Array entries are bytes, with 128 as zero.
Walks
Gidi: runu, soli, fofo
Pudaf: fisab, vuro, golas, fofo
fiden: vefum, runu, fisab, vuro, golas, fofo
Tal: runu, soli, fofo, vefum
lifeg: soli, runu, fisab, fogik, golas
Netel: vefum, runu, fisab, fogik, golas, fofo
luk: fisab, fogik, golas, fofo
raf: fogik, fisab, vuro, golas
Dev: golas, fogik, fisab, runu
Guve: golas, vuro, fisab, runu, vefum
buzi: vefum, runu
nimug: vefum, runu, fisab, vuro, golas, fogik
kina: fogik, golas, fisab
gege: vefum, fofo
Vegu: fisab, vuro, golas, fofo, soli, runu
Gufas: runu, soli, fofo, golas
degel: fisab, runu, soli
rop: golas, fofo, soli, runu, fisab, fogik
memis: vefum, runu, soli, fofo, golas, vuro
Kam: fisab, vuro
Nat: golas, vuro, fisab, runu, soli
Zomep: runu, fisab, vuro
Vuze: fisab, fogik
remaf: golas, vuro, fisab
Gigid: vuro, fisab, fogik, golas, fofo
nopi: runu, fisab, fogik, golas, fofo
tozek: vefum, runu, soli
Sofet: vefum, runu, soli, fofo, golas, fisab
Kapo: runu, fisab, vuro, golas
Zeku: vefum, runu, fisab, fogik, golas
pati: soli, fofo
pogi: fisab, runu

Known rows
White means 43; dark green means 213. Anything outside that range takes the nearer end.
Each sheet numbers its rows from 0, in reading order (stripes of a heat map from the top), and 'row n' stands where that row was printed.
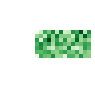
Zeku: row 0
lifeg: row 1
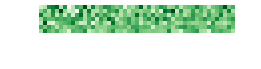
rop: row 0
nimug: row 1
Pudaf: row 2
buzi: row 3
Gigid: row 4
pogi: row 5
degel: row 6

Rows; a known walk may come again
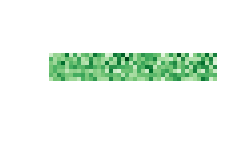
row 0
buzi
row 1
pogi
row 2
rop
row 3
Pudaf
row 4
Guve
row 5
fiden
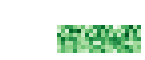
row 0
Gigid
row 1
nopi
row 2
Zeku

